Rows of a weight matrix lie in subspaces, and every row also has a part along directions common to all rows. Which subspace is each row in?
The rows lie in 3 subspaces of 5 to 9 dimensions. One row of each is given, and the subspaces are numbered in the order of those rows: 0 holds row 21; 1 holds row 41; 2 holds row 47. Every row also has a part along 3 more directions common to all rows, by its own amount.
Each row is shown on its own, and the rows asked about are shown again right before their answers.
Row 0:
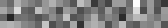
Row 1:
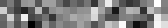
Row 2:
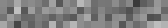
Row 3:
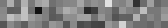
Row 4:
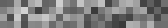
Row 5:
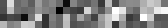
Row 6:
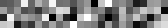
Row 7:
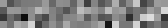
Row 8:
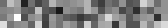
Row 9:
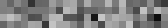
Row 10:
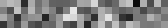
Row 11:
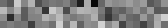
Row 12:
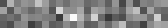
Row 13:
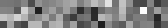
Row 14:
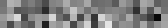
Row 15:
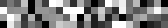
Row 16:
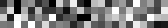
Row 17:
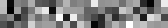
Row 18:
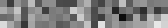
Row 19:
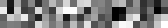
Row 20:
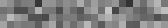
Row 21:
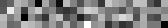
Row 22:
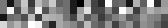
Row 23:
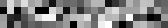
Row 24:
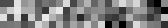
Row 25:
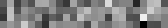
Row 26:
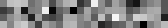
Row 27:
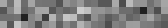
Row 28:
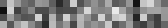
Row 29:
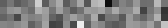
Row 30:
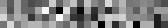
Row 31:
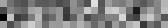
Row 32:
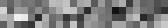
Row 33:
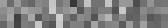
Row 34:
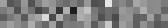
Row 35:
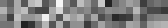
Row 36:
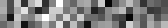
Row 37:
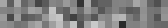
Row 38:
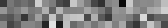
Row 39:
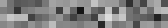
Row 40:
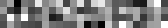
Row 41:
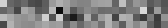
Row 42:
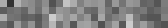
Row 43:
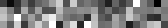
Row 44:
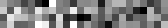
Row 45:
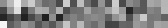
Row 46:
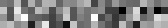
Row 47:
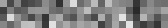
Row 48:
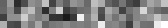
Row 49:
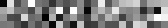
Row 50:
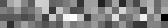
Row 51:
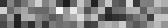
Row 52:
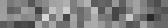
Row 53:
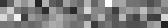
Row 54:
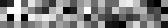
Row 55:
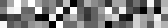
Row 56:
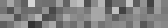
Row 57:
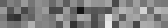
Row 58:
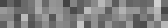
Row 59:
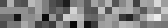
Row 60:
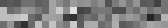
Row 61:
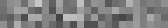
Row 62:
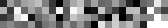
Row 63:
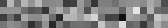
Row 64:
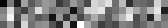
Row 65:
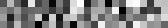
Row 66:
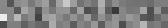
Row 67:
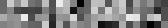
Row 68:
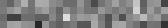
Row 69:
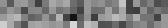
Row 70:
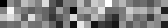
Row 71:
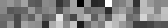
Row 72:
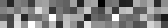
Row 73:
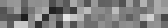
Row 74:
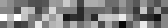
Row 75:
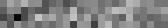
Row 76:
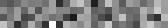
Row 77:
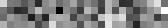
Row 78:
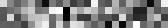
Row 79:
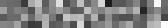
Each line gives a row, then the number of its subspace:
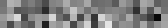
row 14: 2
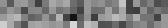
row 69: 1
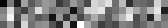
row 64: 0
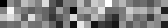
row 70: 0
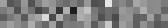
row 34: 1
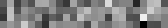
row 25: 2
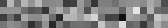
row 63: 2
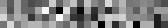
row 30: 2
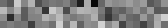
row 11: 0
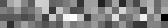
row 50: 1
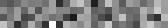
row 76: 1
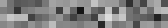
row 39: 0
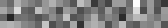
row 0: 2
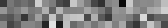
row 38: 1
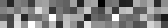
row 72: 1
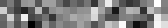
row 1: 0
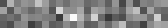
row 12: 1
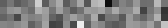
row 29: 0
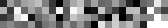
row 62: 1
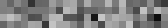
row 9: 2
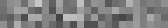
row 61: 0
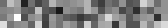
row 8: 2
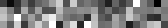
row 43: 1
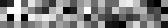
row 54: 0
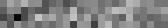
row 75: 2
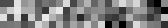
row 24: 0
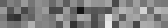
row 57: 2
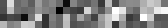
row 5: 2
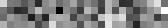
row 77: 0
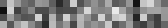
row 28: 2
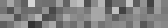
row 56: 1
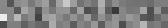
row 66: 2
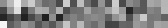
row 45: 1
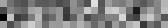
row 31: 2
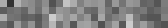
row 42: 2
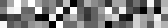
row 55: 1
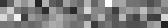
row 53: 0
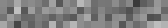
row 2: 1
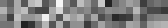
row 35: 0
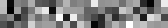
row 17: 2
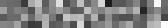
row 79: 0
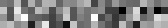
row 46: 2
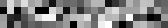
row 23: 2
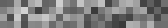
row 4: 0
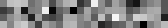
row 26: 1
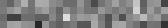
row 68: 2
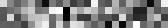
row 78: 2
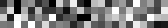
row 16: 1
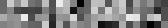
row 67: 1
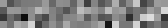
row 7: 2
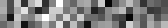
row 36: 0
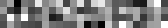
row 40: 0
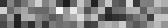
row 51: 1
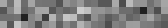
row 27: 2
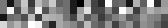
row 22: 1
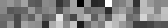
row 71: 0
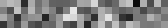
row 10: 1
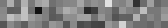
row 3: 0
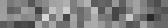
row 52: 1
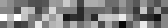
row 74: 2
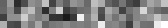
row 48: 2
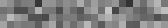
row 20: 0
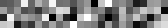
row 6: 1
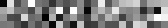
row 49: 1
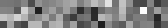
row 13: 0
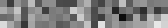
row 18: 1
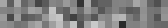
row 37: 0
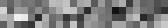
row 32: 2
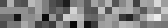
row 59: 1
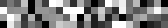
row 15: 2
